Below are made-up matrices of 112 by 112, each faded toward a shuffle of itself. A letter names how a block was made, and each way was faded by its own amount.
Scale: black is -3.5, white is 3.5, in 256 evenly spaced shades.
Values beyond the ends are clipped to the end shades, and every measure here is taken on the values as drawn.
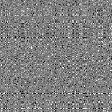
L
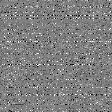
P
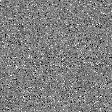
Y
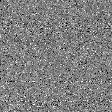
Y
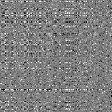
L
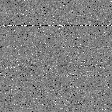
Y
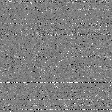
P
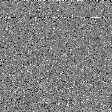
Y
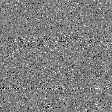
Y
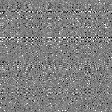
L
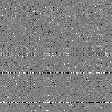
L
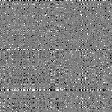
L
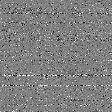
P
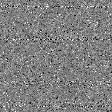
Y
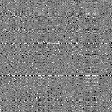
L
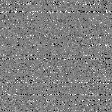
P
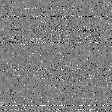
P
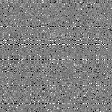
L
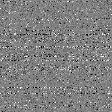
P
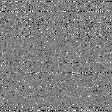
P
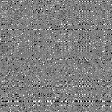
L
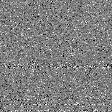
Y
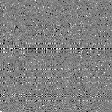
L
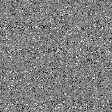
Y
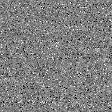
Y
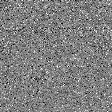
Y
